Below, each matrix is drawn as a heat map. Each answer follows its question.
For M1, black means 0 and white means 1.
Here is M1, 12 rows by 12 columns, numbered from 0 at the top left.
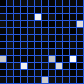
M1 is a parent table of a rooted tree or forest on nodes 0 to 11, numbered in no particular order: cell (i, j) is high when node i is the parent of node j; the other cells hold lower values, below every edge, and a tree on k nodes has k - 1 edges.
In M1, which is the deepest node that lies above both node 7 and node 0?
8
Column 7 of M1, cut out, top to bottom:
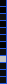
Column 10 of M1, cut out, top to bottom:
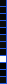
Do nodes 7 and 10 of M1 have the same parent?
yes
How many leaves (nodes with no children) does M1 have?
7
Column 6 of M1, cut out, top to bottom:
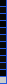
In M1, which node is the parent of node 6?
11
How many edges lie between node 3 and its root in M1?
1
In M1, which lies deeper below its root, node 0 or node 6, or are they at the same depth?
node 6
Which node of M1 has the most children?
8
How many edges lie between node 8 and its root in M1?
1
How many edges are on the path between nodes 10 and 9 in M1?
2
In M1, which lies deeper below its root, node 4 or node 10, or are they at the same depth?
node 10
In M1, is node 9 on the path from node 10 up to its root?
yes
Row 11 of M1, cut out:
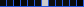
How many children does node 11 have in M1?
1
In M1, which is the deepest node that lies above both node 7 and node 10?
8
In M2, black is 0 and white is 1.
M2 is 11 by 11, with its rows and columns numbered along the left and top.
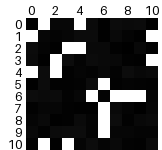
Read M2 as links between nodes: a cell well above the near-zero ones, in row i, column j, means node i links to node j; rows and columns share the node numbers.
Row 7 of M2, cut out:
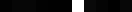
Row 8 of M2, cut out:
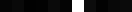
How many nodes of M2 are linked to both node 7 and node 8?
1
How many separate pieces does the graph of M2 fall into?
2
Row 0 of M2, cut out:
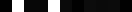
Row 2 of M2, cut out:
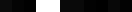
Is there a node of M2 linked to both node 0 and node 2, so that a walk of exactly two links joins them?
yes
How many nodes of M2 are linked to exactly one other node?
4
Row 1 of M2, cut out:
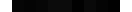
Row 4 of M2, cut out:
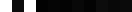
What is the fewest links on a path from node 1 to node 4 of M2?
2
